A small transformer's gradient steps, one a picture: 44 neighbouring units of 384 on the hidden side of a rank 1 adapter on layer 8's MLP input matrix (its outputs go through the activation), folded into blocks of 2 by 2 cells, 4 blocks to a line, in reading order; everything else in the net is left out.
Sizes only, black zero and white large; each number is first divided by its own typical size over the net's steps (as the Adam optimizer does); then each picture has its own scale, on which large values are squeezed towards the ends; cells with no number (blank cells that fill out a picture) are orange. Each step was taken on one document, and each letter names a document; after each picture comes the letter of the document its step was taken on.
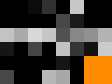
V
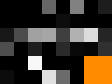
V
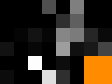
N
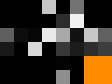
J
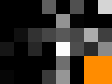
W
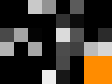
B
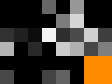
J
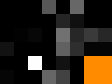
N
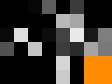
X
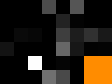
N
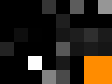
N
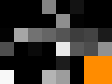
V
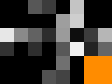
X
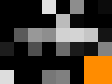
W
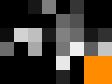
X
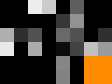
B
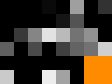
W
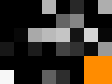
W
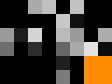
B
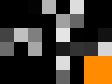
B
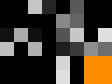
B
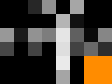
X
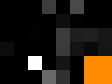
N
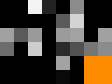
B
